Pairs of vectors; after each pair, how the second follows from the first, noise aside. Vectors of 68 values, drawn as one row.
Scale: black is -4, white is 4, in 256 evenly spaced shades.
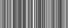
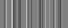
partly zeroed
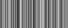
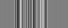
partly zeroed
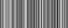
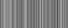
shrunk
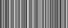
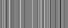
partly zeroed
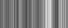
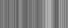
shrunk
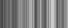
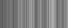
shrunk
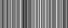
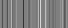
partly zeroed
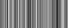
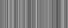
shrunk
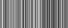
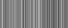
shrunk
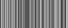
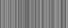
shrunk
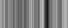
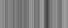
shrunk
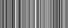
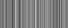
shrunk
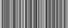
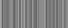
shrunk
